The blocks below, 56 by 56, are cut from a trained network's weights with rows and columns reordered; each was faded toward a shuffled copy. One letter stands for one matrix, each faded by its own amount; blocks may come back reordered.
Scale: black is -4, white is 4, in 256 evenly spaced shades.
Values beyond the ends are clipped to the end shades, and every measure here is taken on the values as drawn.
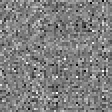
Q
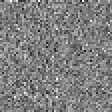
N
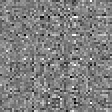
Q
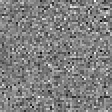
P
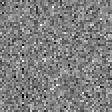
N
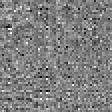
Q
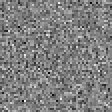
P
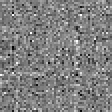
Q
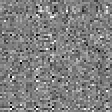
Q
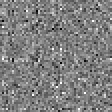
Q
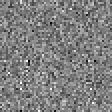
N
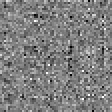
Q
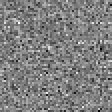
P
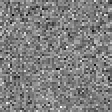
P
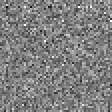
N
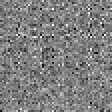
Q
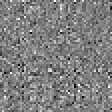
Q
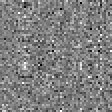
Q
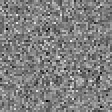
N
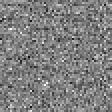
P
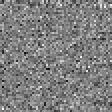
P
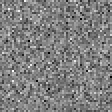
P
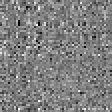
Q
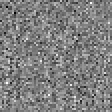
P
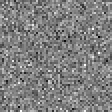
P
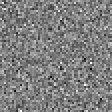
N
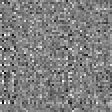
Q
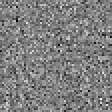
P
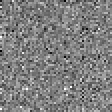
N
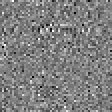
Q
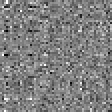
Q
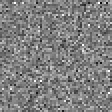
N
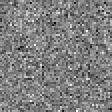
P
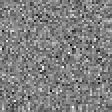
P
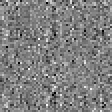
Q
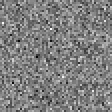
N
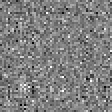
Q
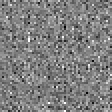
Q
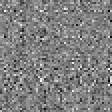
Q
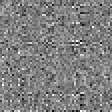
Q
